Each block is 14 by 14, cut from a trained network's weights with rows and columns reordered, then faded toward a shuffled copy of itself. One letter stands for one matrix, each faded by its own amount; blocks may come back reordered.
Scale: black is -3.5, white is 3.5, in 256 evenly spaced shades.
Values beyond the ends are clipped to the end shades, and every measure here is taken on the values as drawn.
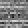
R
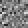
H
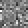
H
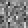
H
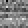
R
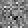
H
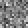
H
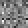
H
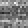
R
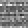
R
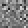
H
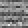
R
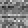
R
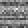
R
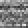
R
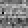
R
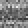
R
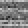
R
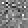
H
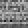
R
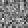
H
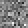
H
